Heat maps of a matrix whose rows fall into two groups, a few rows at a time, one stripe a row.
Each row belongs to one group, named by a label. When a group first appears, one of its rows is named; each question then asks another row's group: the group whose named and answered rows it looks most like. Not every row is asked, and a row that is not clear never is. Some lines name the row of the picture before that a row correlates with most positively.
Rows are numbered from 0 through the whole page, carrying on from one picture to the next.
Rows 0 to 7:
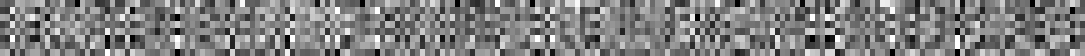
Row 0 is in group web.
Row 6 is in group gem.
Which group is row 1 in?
gem
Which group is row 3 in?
gem
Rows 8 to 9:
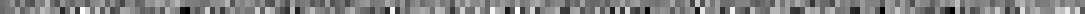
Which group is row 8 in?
gem
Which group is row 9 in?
web
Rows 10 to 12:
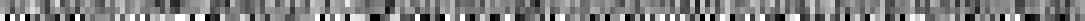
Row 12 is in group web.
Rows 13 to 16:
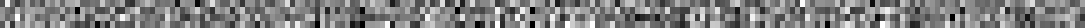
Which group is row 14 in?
web
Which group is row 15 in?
web
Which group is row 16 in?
web
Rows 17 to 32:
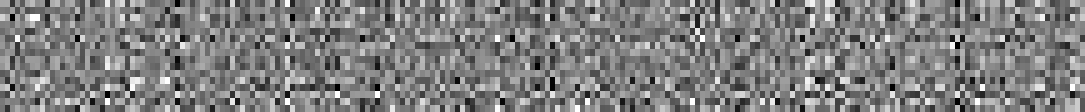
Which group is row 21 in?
gem
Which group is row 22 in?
web
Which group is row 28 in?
web
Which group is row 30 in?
gem
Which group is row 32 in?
web
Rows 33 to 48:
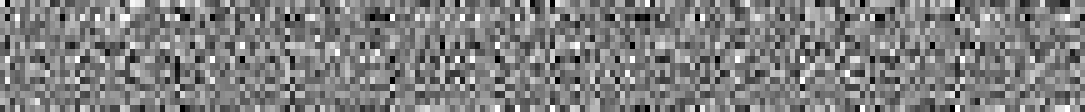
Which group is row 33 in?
web
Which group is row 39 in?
web
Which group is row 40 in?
gem
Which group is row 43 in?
web
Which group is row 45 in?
web
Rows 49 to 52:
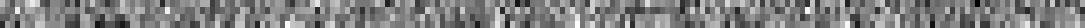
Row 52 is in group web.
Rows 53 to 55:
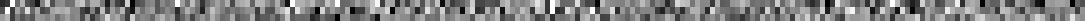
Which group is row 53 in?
gem
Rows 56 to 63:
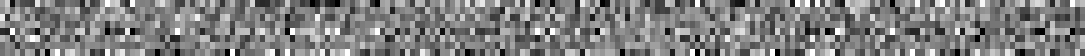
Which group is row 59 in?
gem
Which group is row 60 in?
gem
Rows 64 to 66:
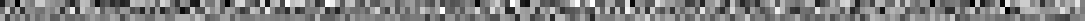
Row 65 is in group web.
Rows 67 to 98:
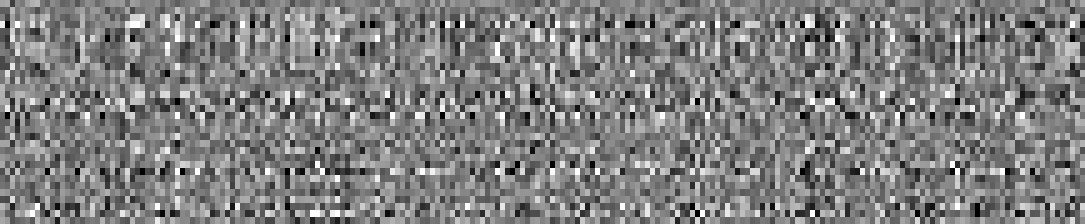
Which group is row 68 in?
gem
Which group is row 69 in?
web
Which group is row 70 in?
web
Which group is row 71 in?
gem
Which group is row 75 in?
web
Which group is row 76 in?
gem
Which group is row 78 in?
web
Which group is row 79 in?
web
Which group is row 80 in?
web
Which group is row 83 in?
web
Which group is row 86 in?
gem
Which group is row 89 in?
gem
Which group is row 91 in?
web
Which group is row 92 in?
gem
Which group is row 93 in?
gem
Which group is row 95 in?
gem
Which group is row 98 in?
gem
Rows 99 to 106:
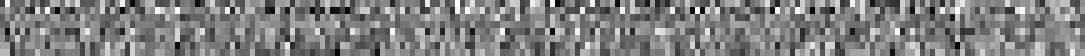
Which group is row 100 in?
gem
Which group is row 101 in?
web
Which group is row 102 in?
gem
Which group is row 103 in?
web
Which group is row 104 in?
web
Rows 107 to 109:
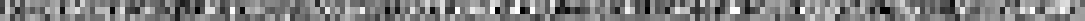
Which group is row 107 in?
web
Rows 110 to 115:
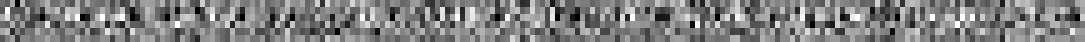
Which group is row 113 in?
gem
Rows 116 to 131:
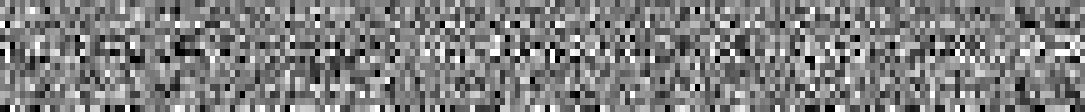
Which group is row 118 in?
web
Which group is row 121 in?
web
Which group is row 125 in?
gem
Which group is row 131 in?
gem
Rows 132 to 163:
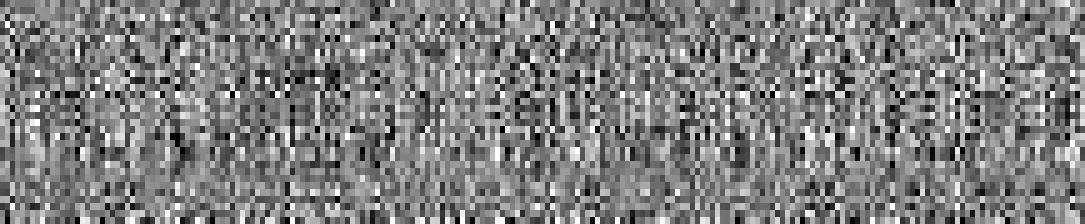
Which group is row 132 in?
web
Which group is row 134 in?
web
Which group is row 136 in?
gem
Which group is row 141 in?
web
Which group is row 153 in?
web
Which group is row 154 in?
web
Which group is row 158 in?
gem
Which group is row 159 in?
gem
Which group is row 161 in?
gem
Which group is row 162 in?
web
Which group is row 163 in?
web
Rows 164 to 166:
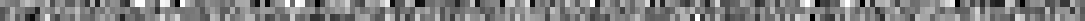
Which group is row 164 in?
web
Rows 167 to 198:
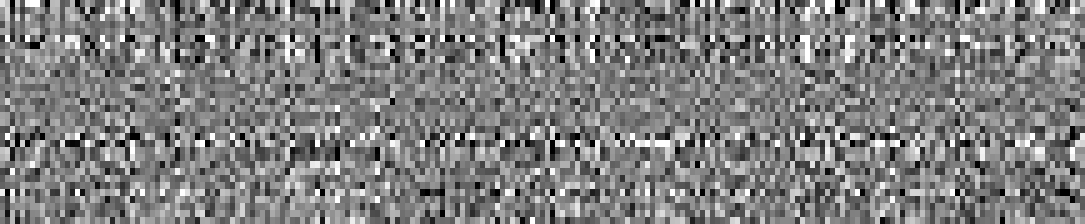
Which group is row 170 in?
web
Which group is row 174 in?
web
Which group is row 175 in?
web
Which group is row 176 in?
web
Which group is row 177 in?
gem
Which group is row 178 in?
web
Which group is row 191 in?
gem
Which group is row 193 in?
web
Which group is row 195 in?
gem
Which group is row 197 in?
web
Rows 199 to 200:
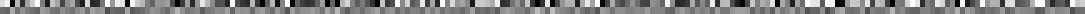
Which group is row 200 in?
gem
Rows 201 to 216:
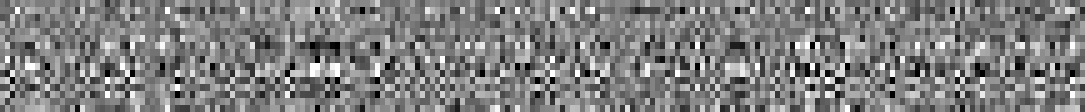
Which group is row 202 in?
web
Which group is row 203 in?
gem
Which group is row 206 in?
web
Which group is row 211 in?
gem
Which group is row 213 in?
gem
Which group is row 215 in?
web
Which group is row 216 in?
web
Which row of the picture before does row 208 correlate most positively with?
199
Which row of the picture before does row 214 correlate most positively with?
199
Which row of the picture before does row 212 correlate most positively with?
199
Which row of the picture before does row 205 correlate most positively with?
199
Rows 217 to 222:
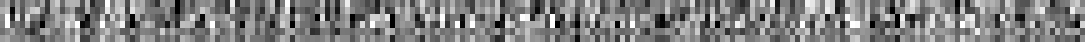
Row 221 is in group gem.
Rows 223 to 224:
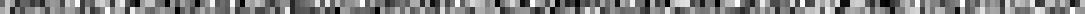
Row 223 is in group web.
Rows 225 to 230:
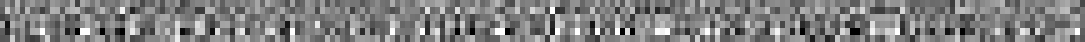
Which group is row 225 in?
web
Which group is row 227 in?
web
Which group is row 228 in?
web
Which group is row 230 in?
gem
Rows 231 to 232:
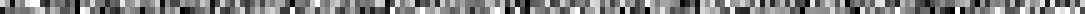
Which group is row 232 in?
web
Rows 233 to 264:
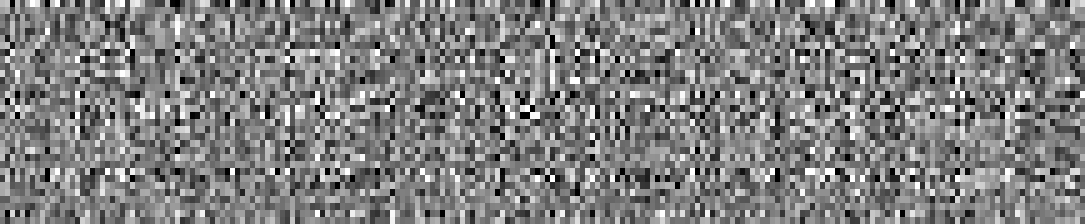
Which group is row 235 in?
web
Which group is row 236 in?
gem
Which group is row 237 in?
gem
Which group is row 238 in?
web
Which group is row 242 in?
gem
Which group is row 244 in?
web
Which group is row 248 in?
web
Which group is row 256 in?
gem
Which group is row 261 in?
web
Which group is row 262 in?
gem
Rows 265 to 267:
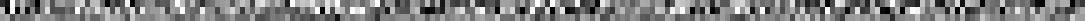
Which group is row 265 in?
gem
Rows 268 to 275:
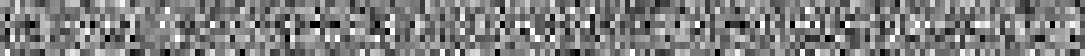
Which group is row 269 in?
web
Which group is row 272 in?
web
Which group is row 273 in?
gem
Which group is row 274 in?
web
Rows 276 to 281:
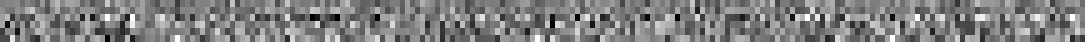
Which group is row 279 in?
web
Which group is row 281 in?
gem
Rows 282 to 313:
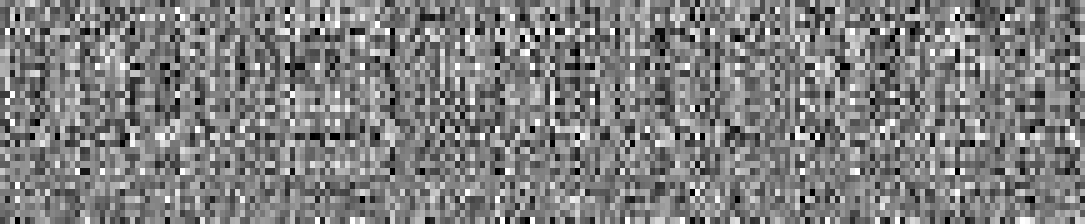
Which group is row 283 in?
gem
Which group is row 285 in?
gem
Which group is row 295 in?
gem
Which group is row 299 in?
gem
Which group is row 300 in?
web
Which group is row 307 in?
web
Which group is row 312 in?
web
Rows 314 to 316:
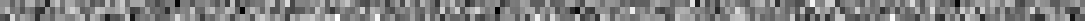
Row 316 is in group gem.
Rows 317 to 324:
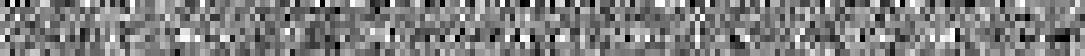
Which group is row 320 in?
gem
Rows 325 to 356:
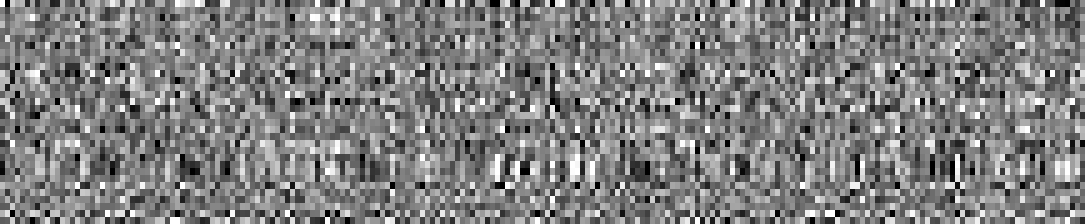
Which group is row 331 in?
gem
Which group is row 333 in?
gem
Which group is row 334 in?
web
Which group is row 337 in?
web
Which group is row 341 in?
gem
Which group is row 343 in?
web
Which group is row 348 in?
web
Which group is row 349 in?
web
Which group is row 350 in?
web
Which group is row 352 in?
web
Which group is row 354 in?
gem
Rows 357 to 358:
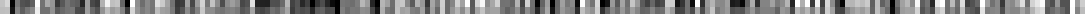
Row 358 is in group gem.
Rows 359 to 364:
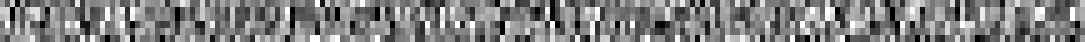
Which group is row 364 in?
gem
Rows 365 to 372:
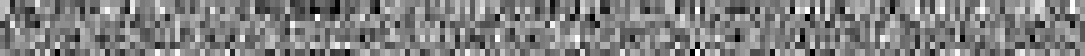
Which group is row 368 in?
gem
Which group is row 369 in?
web
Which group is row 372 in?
gem
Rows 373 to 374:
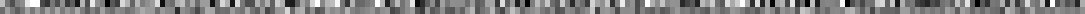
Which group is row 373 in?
gem
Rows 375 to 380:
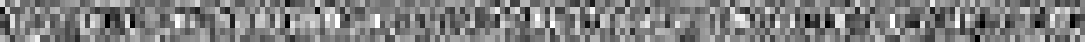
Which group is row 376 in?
web
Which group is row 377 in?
gem
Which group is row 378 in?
gem
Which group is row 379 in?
web
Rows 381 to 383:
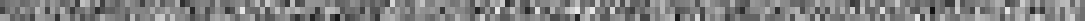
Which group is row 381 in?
web
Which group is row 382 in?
web
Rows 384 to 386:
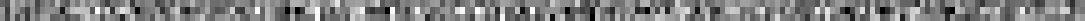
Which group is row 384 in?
gem
